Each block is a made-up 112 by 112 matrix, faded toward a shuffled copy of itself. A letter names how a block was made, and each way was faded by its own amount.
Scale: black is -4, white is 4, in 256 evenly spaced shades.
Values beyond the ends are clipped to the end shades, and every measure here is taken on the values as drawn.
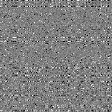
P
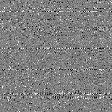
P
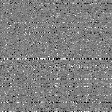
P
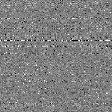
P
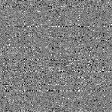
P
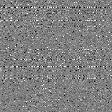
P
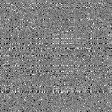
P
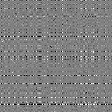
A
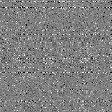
P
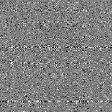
P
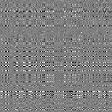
A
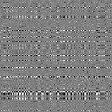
A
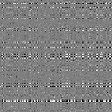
A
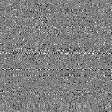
P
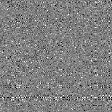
P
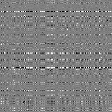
A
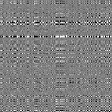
A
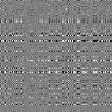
A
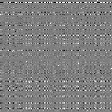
A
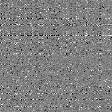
P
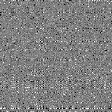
P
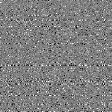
P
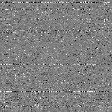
P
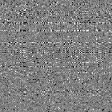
P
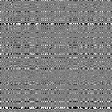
A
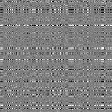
A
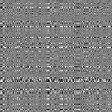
A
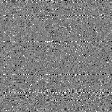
P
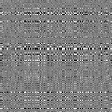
A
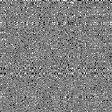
P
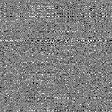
P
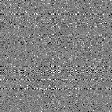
P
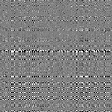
A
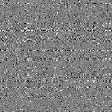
P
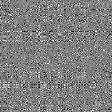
P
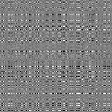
A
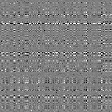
A
